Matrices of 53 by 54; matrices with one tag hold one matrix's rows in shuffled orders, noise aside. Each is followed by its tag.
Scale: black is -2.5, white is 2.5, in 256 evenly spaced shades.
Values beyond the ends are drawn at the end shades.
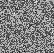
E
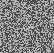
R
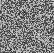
E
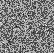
R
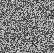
E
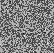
R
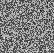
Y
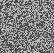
Y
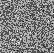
R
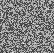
Y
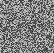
R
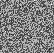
Y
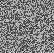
E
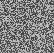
E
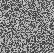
R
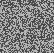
R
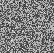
E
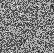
E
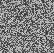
E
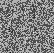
R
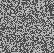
E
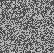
E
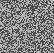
R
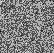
E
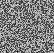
E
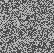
R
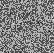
E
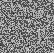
E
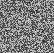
E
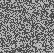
E
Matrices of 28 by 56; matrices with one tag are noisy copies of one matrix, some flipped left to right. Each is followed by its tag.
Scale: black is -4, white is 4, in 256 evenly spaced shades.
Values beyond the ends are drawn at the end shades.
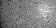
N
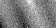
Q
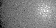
N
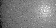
N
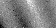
Q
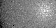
N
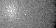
N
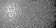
N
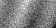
Q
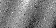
Q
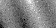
Q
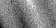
Q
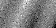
Q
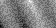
Q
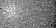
N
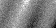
Q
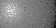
N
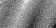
Q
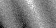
Q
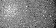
N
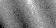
Q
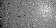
N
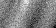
Q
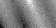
Q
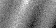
Q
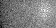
N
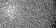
N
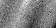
Q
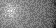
N
